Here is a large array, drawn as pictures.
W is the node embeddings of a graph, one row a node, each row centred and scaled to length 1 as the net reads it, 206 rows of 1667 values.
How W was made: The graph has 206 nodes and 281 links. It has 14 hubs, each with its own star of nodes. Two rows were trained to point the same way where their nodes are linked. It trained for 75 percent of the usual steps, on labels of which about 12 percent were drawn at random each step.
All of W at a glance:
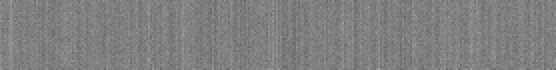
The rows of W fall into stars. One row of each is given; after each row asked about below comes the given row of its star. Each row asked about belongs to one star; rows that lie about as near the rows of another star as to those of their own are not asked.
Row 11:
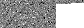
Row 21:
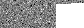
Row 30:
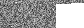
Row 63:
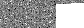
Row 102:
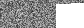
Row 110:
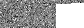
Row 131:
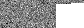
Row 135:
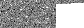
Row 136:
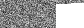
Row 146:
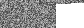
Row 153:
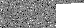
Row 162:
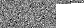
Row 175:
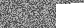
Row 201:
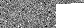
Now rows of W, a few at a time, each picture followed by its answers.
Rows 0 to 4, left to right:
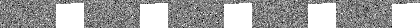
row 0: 175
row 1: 136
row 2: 102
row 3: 30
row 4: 102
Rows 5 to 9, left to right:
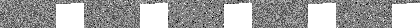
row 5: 21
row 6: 175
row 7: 131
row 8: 135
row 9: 11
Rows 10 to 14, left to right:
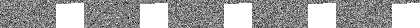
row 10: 131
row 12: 153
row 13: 201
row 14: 131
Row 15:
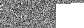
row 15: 135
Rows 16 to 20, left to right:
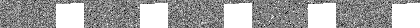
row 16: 63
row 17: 162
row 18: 110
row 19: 201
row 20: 102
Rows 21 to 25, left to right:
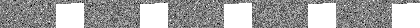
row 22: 135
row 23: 21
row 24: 102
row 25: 153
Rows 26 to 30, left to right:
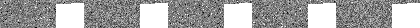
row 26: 136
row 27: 110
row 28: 21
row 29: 21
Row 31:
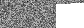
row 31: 11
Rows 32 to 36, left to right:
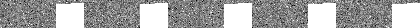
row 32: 11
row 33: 136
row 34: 201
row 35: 135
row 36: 146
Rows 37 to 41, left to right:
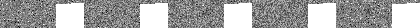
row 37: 175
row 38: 162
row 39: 21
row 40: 30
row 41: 135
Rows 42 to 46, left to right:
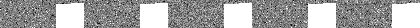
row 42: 162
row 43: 21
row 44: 63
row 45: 63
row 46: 135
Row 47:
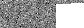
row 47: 153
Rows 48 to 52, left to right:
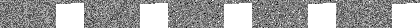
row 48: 136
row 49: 30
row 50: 131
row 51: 136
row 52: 21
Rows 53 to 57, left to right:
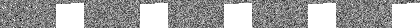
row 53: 110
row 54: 135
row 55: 11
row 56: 136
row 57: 175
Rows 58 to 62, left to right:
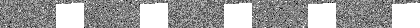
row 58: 146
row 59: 153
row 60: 131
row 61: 110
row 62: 131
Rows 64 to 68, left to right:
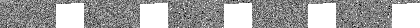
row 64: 30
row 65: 175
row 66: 110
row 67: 63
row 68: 11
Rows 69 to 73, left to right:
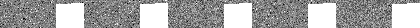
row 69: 30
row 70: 11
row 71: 136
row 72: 201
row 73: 63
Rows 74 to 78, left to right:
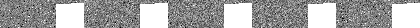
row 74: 146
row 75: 146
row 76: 175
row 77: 162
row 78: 21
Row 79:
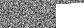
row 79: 131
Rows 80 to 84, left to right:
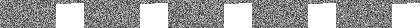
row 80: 63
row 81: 201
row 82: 110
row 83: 21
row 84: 21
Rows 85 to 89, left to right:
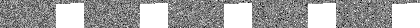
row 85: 21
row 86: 63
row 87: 110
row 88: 63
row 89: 153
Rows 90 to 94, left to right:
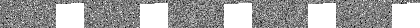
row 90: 21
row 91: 102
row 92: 175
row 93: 102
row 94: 131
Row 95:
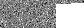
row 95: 153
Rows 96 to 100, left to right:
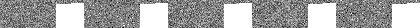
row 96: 153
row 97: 63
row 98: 102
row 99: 110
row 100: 135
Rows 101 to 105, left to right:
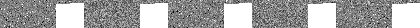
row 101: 201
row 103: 146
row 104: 21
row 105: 102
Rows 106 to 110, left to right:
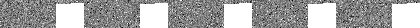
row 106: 146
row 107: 146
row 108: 21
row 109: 162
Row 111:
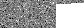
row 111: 136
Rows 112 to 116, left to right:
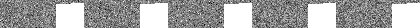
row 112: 136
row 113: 201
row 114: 11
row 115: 201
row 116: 11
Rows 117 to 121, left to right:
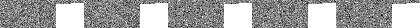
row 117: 63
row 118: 131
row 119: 153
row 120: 175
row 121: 63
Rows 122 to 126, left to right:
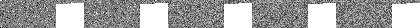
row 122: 135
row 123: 102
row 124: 110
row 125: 30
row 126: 11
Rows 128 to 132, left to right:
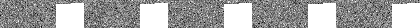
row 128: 136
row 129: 110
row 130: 162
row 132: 30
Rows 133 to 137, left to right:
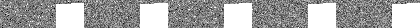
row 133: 162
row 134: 30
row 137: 136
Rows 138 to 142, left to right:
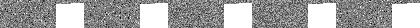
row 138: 135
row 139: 63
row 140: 135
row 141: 153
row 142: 201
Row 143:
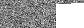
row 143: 162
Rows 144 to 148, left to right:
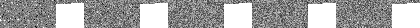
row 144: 131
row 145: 11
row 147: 135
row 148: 153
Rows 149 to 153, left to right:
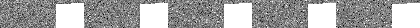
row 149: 153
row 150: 30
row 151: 135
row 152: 110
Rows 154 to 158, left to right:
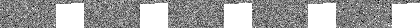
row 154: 162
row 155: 110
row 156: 135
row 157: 162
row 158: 162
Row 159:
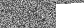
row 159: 136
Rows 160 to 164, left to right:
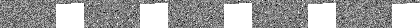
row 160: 162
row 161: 11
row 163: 11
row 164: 11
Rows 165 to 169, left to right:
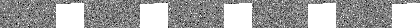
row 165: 102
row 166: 30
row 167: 153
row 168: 175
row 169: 21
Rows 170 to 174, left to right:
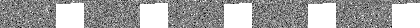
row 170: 175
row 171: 162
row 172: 131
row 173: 135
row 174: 102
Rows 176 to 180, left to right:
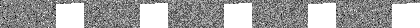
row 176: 30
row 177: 110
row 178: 110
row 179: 175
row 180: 63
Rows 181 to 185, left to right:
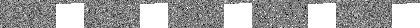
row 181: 135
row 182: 136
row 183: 135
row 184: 30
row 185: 30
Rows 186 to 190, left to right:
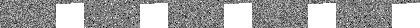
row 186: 175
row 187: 11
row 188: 110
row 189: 131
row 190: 175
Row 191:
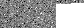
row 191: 110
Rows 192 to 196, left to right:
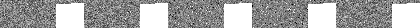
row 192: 162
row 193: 136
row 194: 201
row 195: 146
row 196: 63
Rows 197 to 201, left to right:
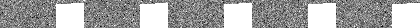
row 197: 30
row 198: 175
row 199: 131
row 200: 63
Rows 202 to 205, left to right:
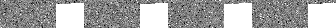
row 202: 11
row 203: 30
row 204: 136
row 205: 102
